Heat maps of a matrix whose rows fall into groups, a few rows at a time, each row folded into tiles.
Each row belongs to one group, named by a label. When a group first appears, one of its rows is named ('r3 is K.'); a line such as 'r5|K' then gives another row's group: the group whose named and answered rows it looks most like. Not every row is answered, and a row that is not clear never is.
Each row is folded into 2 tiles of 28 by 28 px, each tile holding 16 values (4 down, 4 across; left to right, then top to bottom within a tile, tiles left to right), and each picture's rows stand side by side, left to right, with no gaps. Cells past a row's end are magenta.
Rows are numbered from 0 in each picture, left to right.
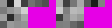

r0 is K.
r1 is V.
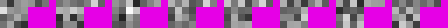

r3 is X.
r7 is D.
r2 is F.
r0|V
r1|D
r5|K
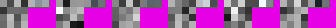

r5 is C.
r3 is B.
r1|V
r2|K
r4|X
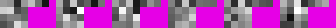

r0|B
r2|X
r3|K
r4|K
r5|F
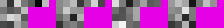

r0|C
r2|V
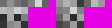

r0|D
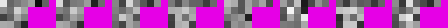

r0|V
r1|V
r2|C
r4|B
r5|X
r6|D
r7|C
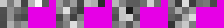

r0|X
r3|K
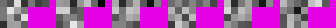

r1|B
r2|V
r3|D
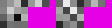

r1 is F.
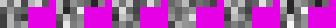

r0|X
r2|X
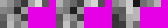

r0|B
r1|B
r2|F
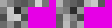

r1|B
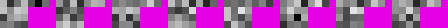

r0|V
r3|C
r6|F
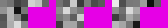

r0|B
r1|K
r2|V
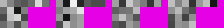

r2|C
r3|X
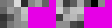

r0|K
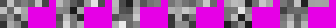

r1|B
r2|V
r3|D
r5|X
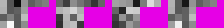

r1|D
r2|F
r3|V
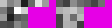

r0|F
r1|D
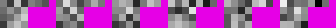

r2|F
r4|B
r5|V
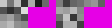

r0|C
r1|D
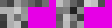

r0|D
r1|B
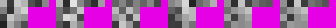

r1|C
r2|D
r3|F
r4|K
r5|K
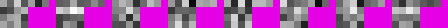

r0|C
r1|D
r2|F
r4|X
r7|D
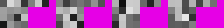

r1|D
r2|C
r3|B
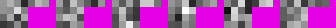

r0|F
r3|F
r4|X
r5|K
